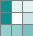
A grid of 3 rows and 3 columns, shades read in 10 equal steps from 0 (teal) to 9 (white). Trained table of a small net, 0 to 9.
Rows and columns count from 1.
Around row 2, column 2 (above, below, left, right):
8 5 0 7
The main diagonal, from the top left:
0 9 4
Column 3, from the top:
8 7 4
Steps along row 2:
up down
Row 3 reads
5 5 4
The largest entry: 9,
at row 2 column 2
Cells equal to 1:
0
